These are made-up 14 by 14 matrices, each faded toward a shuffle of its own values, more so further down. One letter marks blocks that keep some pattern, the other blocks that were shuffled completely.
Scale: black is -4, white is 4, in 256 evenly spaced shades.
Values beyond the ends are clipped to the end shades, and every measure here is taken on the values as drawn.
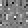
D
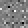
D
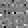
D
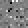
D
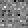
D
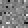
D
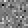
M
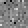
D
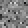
M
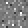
M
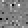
D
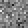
M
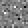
M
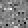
M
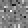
M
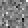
D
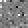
M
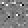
D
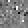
M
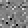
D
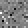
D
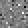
M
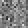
D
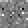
M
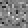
M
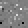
M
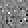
M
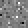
M
